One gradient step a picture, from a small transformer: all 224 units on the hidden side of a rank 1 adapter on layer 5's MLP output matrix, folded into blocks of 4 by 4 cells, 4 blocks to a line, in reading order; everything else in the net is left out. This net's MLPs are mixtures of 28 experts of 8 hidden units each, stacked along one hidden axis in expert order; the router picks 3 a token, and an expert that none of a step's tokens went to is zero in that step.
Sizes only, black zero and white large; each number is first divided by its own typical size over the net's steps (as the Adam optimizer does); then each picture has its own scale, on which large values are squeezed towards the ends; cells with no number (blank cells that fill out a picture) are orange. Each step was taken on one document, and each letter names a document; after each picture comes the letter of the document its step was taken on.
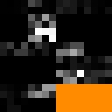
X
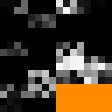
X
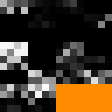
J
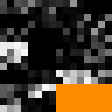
J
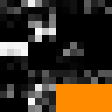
J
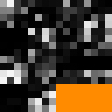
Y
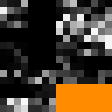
Y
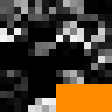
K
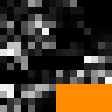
J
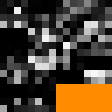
Y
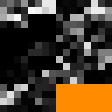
K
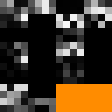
K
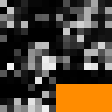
Y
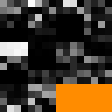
J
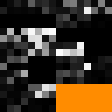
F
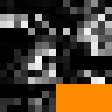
Y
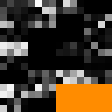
J
